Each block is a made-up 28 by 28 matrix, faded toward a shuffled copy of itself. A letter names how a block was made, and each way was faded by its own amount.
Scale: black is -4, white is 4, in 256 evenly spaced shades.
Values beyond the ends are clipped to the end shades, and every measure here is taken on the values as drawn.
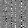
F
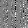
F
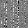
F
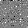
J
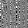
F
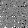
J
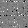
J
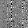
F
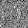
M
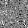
M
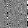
F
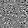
M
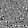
J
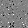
J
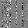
F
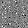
M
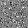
M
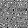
M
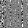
F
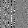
F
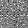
M
